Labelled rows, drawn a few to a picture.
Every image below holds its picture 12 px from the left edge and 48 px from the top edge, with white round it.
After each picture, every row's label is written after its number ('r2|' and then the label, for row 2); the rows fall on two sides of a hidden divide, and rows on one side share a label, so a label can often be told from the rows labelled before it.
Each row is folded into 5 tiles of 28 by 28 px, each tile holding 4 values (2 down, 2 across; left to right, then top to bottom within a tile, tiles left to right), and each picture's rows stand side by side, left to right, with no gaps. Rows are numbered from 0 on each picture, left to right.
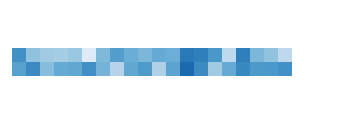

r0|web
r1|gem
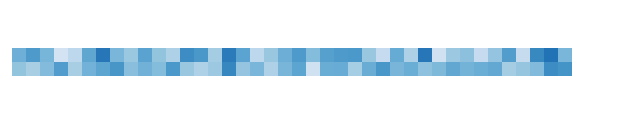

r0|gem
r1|gem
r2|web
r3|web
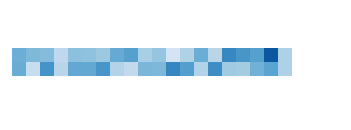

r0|web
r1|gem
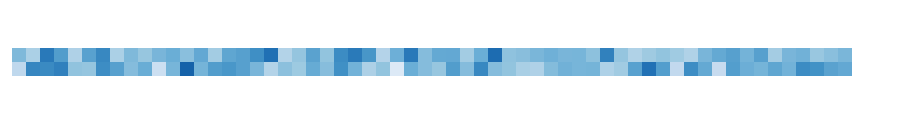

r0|gem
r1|gem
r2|web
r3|web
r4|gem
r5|gem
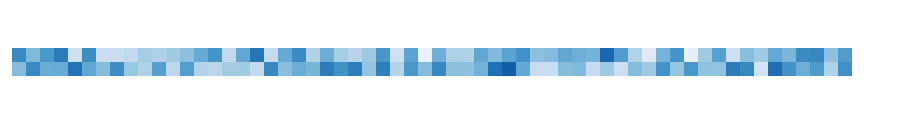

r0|gem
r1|web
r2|gem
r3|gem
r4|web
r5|gem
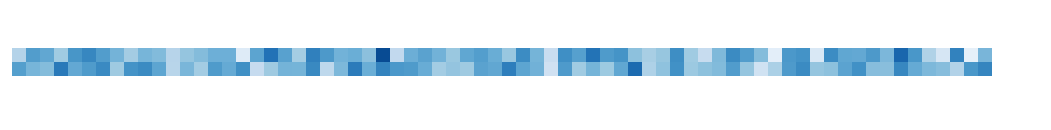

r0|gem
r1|web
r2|gem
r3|gem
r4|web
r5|gem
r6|web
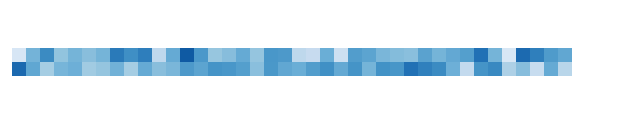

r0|web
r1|gem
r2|gem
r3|web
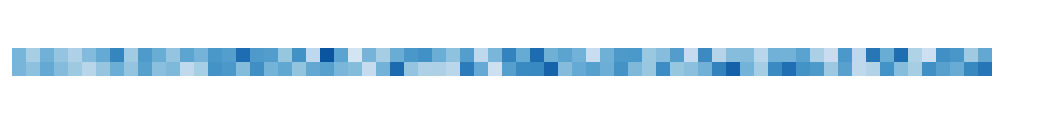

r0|web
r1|gem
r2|gem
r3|gem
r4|web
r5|gem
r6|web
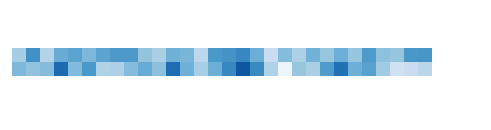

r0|web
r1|gem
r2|web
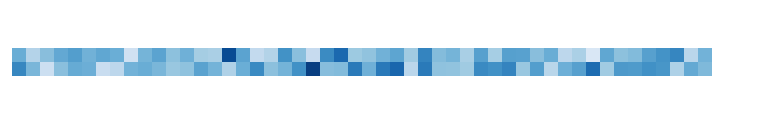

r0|web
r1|gem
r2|gem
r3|gem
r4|gem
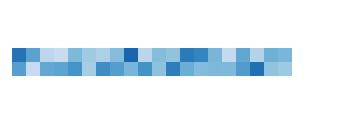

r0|web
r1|gem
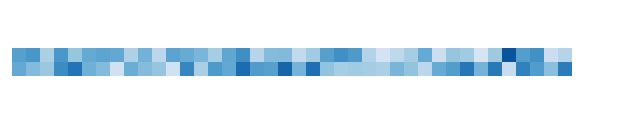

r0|web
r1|gem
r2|web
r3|gem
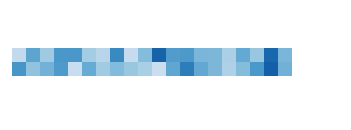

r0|web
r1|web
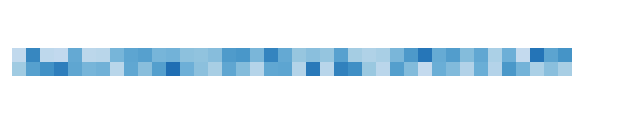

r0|web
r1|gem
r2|web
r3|web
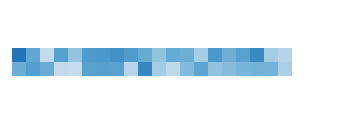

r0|gem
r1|web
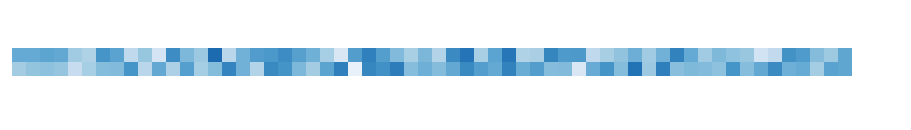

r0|web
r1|web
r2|gem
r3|gem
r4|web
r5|gem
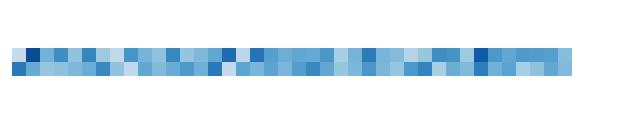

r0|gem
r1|web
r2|gem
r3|web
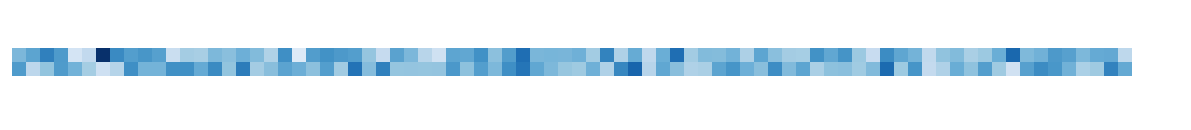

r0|web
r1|gem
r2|web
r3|gem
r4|web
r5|web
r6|web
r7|web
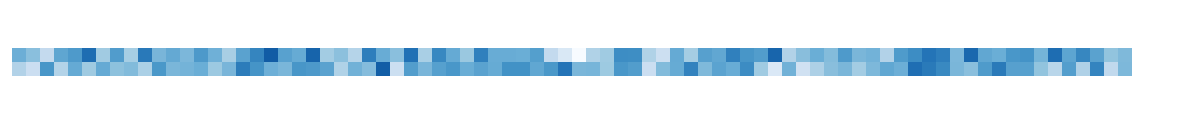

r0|web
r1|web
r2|gem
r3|gem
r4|web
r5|web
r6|gem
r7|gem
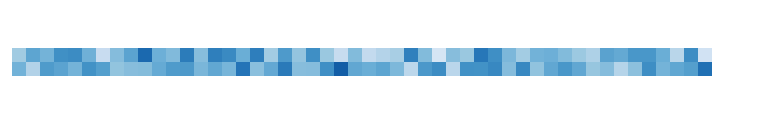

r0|web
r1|gem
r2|web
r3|web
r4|gem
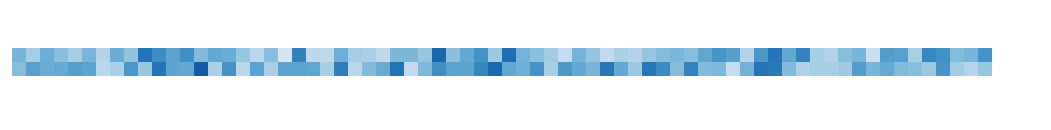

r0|web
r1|gem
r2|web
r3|gem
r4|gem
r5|web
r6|gem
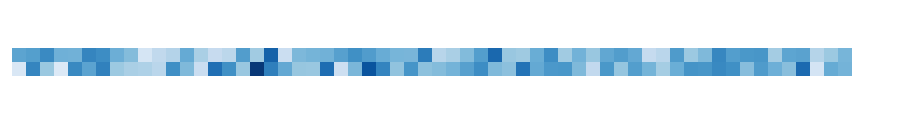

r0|gem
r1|gem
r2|gem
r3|web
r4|web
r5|gem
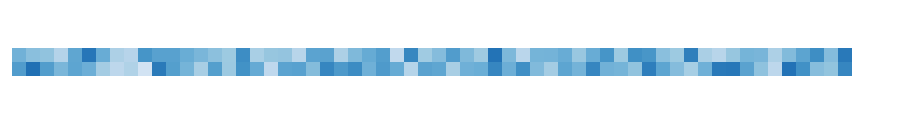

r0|gem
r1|gem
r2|gem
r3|web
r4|gem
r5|gem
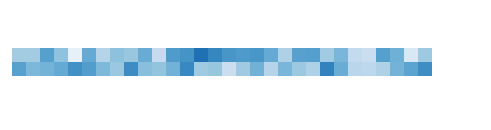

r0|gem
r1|web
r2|web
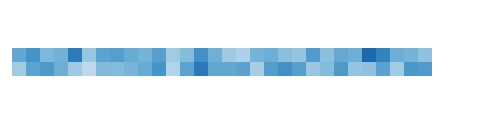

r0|web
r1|web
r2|gem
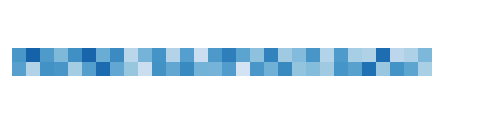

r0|gem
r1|gem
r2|gem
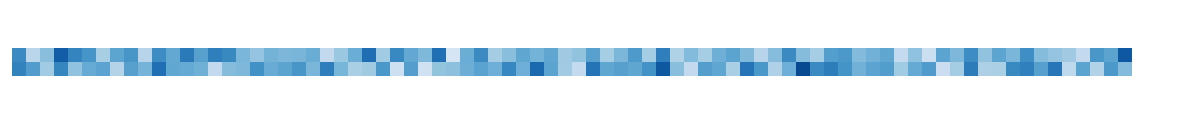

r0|web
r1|gem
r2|web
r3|gem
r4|gem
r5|gem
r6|web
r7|web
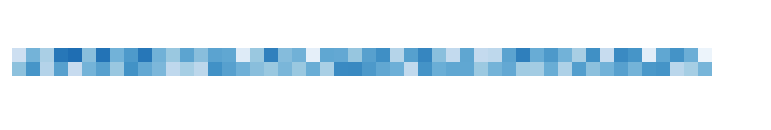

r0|web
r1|web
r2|gem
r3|gem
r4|web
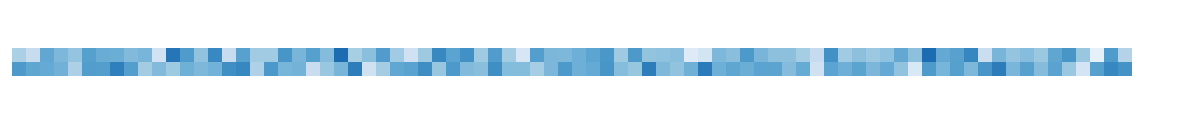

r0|gem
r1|web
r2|web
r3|web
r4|gem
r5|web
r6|gem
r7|gem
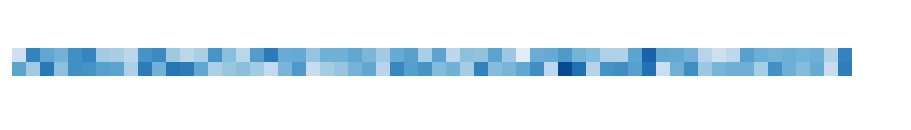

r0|gem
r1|web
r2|web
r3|web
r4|gem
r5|gem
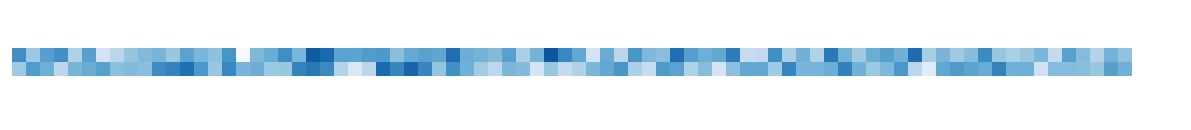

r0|gem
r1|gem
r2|gem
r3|web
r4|web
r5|web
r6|web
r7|gem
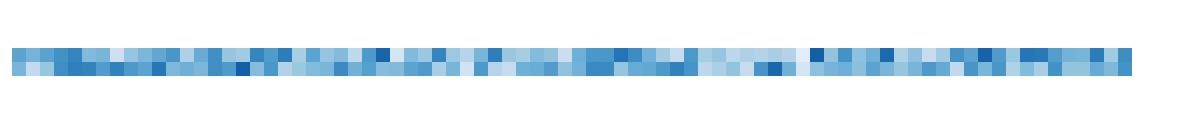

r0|gem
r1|web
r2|gem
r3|web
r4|gem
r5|web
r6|web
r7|web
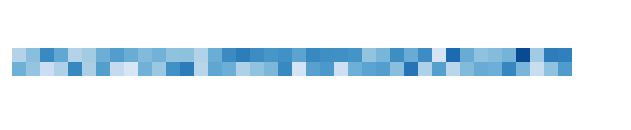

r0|web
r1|gem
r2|web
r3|gem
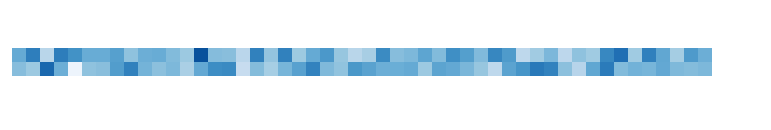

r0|web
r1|web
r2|gem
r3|gem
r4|gem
